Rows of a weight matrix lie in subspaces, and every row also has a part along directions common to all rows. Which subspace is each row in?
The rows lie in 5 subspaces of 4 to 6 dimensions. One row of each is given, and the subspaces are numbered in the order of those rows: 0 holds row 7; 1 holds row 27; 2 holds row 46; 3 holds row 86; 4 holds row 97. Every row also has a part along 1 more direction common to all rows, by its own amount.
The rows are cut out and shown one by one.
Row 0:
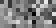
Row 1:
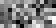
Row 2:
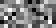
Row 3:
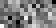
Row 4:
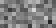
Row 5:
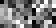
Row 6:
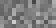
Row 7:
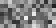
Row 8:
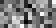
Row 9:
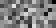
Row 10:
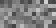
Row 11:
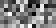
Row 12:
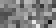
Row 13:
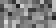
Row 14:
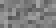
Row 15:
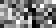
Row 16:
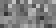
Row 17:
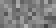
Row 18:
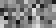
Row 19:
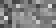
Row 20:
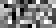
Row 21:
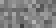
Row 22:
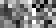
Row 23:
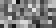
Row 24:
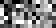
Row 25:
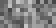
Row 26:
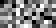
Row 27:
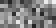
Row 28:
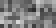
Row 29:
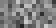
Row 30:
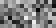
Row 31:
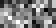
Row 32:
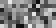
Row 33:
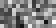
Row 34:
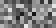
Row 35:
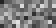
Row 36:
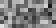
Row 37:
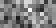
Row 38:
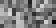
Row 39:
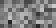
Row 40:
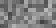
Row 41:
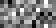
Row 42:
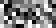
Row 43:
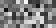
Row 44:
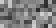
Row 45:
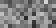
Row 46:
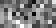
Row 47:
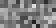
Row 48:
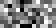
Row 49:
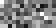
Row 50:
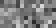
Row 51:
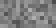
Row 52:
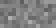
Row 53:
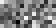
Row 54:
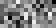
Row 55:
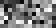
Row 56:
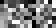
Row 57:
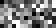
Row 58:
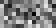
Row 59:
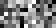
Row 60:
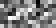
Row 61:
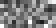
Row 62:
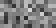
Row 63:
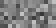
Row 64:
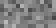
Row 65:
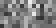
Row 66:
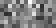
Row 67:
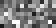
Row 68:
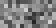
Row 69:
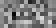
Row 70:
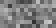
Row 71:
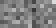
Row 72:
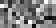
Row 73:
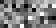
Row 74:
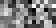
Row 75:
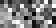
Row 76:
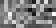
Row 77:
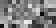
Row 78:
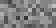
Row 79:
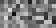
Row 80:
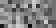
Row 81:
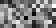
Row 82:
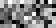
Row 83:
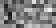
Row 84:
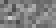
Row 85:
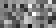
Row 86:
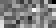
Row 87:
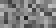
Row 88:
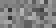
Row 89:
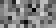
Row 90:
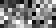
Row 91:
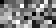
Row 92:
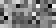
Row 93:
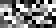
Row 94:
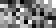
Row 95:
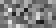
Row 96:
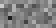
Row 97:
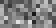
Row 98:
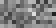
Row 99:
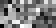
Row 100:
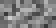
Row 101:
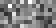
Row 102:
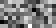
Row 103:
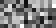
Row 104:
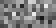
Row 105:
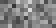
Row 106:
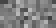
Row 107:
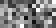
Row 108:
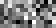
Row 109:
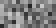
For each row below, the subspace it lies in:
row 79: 3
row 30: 3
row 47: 1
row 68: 2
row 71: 3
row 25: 0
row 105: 0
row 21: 0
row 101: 2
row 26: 0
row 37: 0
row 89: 2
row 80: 3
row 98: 4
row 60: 1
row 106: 0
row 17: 1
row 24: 4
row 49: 0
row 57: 0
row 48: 2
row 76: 4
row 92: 4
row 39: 4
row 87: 0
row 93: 1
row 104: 2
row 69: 2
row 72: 1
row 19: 4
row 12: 1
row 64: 3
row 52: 1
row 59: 0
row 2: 3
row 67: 0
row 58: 4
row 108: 4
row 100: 1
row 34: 1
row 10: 3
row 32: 3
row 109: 3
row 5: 2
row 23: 2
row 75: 3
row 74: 2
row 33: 3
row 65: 2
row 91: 0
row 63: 0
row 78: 0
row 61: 1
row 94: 1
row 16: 2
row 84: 1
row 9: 3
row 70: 2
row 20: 2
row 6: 3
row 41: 2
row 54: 3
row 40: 4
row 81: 0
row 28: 1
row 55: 4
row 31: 1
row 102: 3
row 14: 1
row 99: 2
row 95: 4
